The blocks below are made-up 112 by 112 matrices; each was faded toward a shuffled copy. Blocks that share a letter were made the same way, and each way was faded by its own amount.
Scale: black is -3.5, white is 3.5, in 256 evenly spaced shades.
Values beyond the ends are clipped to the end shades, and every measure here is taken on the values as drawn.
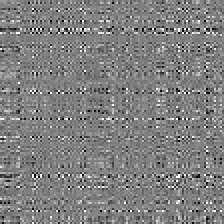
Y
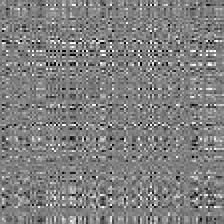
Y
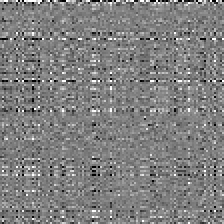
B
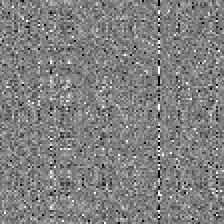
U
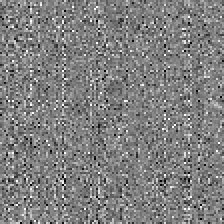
U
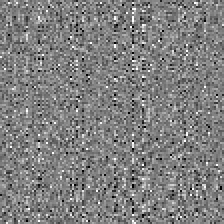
U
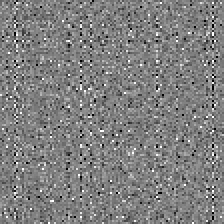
U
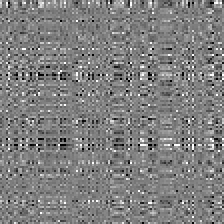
Y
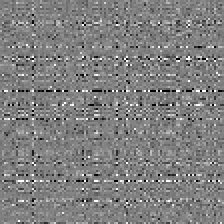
B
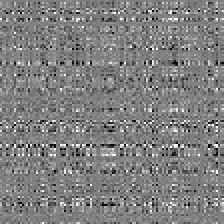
Y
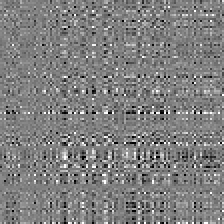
Y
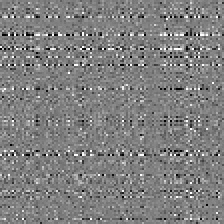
B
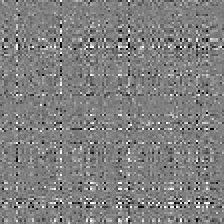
B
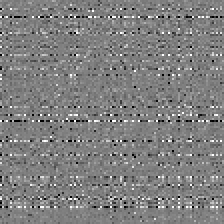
B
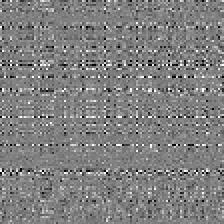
B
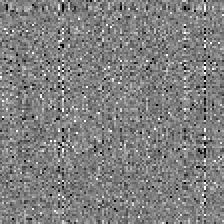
U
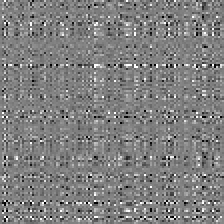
Y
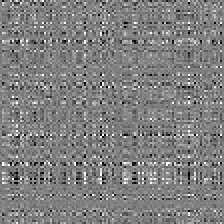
Y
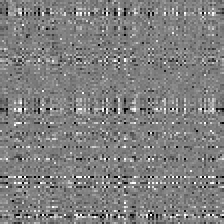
B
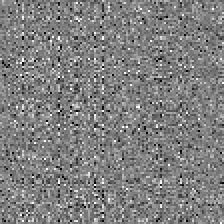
U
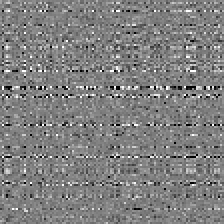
B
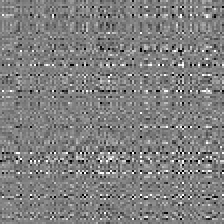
Y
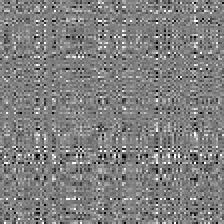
Y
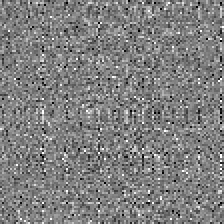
U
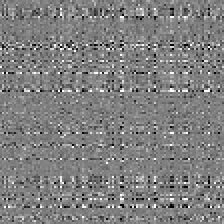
B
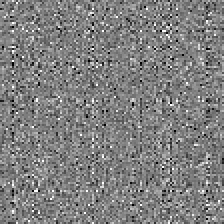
U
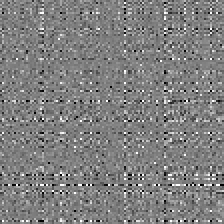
B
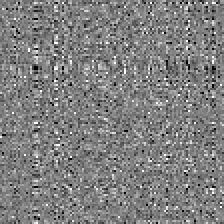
U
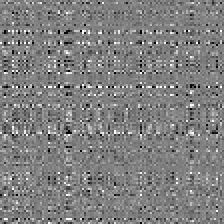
Y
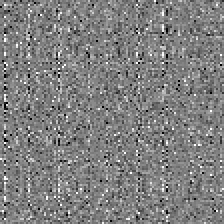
U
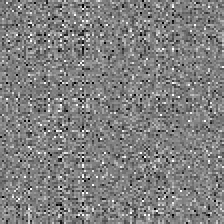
U
